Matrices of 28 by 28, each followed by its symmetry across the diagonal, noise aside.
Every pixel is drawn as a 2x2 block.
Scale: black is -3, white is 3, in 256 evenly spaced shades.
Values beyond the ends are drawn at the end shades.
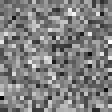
neither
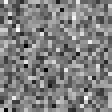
neither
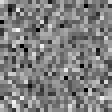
neither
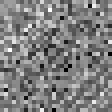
symmetric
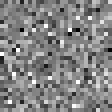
neither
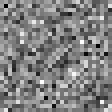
symmetric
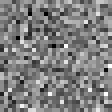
neither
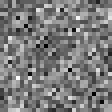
symmetric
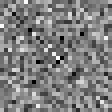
symmetric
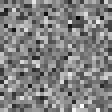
neither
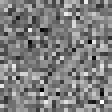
symmetric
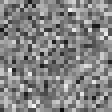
symmetric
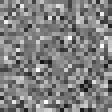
symmetric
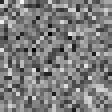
symmetric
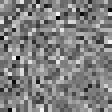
symmetric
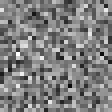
neither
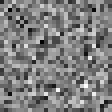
symmetric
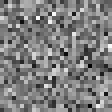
neither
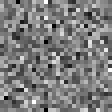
neither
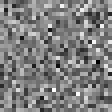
neither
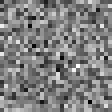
neither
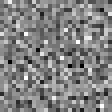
neither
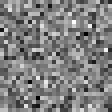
neither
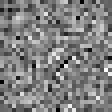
symmetric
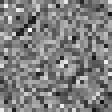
symmetric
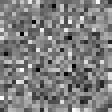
symmetric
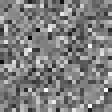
symmetric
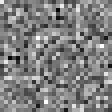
symmetric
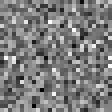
neither
